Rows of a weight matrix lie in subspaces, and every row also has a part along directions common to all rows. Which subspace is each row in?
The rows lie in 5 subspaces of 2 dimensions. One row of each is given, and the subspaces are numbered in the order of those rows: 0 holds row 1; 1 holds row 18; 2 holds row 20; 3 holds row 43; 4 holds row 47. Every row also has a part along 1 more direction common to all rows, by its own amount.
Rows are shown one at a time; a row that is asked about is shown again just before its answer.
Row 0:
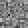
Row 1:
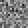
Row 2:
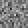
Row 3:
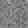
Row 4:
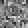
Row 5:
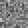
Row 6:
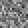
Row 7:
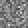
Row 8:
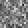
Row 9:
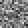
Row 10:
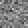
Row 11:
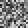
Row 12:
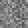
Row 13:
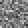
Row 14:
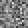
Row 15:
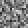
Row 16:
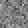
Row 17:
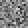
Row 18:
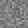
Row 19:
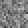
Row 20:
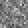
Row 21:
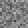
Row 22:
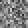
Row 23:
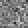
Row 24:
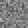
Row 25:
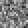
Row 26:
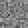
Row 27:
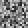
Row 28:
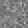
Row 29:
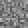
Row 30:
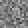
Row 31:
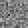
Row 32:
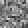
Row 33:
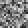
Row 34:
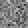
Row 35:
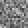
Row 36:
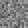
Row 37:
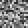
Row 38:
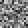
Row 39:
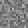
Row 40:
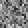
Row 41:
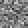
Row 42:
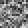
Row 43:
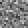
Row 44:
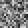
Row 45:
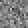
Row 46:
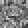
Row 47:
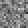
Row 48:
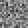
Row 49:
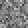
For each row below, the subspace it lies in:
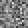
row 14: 1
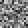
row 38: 3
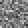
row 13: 3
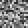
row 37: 3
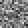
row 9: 3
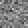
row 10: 3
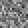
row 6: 4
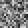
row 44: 4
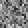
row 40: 2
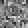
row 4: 4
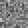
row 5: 0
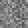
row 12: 1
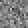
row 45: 1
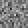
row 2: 0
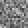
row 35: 2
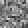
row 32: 4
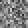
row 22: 1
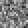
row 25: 4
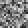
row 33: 4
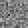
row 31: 0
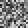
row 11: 3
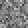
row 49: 2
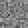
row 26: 0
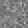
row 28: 2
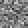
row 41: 3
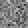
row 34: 1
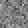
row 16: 2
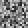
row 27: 2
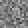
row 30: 1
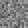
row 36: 0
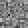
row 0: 0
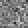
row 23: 1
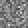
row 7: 1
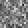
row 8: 2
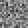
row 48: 0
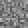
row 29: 0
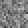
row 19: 4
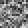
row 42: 4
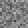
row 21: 3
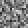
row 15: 3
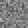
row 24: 0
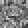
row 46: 4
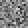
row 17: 1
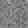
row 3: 1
